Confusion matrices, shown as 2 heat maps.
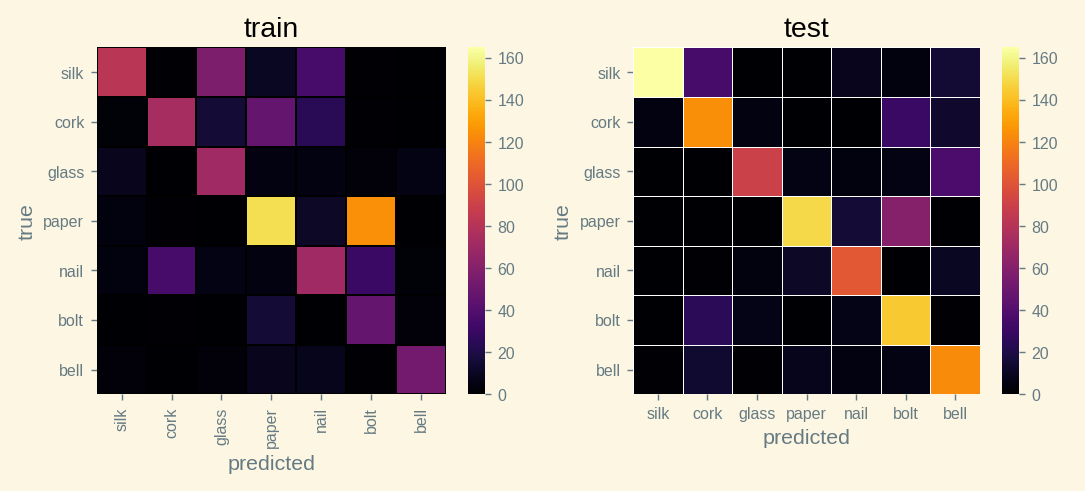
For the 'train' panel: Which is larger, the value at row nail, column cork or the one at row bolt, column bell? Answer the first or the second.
the first
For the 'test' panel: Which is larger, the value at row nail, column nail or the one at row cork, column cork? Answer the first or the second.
the second
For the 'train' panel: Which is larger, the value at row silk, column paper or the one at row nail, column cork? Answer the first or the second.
the second
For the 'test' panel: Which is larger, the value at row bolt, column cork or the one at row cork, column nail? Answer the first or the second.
the first
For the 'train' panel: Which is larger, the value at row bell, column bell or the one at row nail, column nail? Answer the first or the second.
the second
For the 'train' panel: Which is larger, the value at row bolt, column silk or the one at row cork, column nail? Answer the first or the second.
the second
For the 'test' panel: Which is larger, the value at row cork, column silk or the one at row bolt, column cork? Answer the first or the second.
the second
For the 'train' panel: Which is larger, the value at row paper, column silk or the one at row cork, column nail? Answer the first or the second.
the second
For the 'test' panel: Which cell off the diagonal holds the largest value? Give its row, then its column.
paper, bolt
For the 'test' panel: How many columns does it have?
7
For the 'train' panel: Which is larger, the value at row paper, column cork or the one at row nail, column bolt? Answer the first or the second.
the second
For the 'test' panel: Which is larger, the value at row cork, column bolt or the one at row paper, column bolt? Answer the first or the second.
the second
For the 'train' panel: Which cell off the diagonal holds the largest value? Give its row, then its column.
paper, bolt
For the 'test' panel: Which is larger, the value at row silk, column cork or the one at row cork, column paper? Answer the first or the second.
the first
